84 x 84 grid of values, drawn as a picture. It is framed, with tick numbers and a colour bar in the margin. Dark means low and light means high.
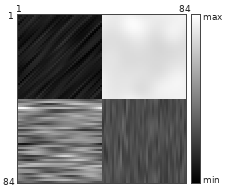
It is made of 2 by 2 panels. Panel 1,1: very low, slanting up to the right, faint in contrast. Panel 1,2: very high, smooth, faint in contrast. Panel 2,1: middling, streaked across, strong in contrast. Panel 2,2: low, streaked downward, faint in contrast.
